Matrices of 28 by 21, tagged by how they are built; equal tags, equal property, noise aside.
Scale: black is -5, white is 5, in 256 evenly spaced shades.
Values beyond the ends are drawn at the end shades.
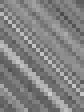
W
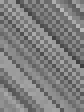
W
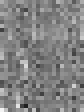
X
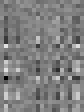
X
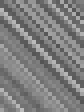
W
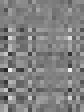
X
